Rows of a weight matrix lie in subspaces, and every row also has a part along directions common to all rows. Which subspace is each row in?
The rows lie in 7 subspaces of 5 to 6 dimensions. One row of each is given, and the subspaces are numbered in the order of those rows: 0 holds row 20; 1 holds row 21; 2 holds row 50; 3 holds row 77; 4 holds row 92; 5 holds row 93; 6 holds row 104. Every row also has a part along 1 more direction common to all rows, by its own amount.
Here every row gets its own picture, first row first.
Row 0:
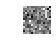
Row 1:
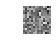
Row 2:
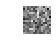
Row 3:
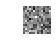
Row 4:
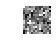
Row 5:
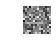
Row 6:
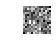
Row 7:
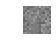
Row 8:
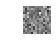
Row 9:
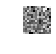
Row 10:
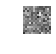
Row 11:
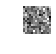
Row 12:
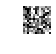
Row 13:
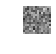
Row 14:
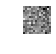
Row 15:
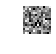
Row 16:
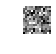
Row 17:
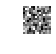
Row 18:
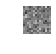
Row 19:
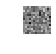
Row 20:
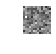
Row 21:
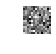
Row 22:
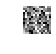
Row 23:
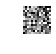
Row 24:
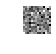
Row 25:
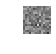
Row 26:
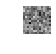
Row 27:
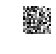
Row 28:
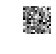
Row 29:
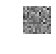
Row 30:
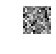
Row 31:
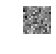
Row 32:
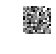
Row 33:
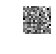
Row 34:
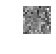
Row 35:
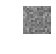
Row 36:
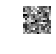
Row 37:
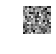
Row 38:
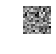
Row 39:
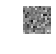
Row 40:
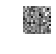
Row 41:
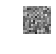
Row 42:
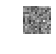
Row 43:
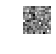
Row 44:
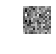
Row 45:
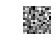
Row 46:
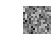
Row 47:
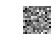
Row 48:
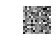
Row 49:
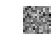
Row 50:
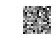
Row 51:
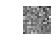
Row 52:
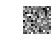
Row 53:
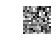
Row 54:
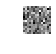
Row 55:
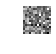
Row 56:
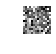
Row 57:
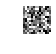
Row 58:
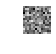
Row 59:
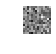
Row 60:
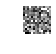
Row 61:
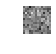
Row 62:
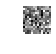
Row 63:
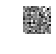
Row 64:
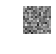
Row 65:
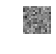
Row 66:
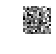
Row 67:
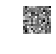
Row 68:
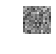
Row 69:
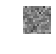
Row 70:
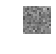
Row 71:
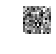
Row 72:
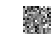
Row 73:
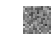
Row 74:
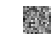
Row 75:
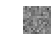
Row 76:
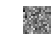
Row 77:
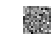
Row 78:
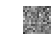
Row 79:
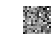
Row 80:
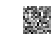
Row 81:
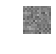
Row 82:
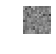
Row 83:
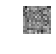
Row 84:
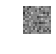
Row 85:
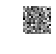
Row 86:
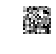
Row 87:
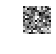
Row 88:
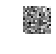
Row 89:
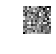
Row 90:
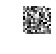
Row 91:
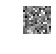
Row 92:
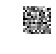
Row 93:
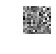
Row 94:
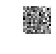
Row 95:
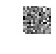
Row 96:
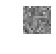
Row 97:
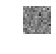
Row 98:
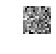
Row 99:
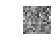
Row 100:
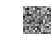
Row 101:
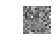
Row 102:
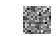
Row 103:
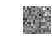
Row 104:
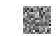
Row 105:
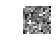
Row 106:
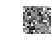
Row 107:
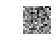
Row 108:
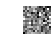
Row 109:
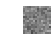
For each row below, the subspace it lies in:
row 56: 6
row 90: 5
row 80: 1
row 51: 3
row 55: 1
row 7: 3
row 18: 4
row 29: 2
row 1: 2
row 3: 1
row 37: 6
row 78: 4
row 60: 3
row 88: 5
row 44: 4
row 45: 6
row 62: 1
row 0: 2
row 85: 0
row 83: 1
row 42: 2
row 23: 4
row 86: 1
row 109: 3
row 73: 0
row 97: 3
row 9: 5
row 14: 5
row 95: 3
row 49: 6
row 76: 4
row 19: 0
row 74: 6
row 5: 0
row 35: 6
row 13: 6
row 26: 0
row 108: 0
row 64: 1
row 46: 4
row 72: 4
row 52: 2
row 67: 3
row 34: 3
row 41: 1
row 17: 6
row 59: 5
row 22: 4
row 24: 5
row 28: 1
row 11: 2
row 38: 6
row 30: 2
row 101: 5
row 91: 4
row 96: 3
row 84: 3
